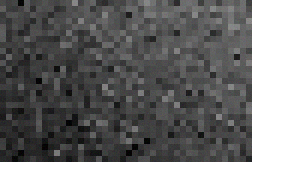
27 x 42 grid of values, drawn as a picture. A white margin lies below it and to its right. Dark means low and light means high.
On average the colour sits 30% of the way up the scale. The ninth with the lowest average is the bottom left. No row or column stands out. Values rise toward the top right. No regular stripes run through it.
